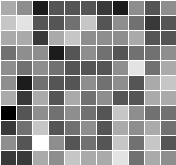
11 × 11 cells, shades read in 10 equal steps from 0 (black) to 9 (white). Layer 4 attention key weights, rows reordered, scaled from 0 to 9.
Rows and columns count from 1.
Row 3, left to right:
6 6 2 6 7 5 5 5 6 3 3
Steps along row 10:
down up down down up down up down up down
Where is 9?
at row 10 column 3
